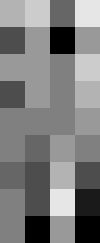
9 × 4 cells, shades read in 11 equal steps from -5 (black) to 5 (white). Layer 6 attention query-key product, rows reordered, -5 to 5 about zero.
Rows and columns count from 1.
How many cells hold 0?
9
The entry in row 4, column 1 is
-2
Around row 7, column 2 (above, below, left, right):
-1 -2 -1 2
